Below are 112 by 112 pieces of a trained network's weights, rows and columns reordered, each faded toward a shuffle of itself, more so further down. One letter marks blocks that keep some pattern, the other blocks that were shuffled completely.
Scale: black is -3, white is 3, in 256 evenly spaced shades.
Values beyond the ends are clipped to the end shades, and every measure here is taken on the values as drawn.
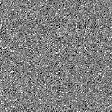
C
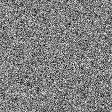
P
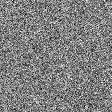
P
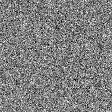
C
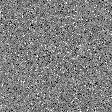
P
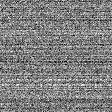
C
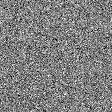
P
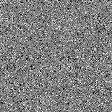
C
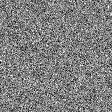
P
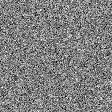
P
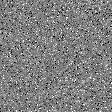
P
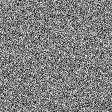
P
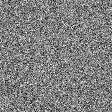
P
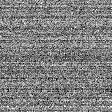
C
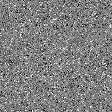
C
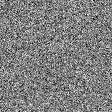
P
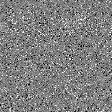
C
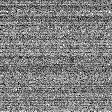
C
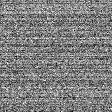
C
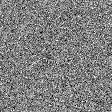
P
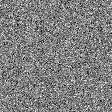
P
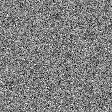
P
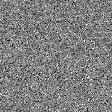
C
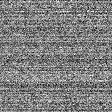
C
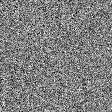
P
